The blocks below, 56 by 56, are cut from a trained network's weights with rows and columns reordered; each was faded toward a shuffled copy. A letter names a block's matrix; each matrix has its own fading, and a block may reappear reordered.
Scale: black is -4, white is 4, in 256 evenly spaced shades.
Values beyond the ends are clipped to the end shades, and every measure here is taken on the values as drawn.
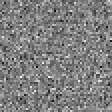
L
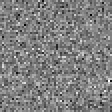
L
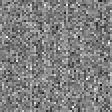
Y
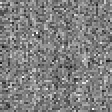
Y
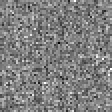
Y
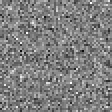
L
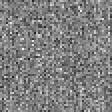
Y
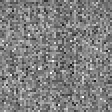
Y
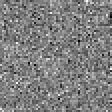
L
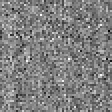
Y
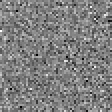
L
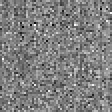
Y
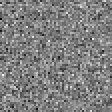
L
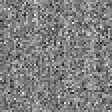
Y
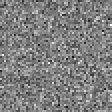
L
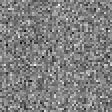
Y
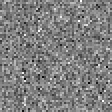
L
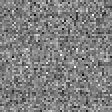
L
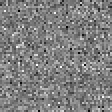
L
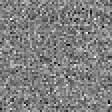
L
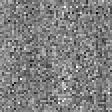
Y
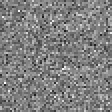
L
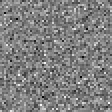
L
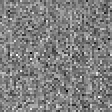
Y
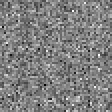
Y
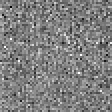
Y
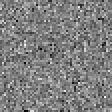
L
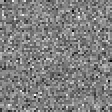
L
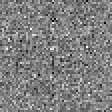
L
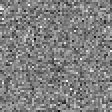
L
